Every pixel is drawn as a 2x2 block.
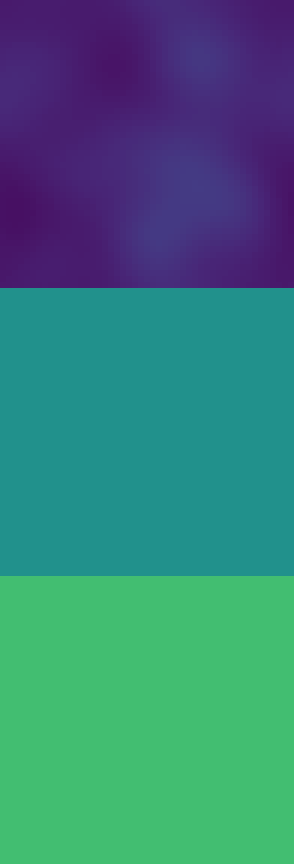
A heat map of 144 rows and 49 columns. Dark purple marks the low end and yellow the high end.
The table splits into 3 rows of 1 panel. Panel 1,1: very low, smooth, faint in contrast. Panel 2,1: middling, flat. Panel 3,1: high, flat.
